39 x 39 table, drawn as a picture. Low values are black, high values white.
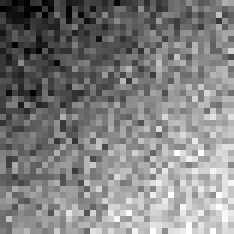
Slope: up to the bottom right. Mirror symmetry: none. Odd rows or columns: none. Ninth with the lowest average: top left. Histogram: bell-shaped. Grain: fine.
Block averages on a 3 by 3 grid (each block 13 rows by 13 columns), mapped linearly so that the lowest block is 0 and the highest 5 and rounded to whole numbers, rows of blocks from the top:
012 / 134 / 345
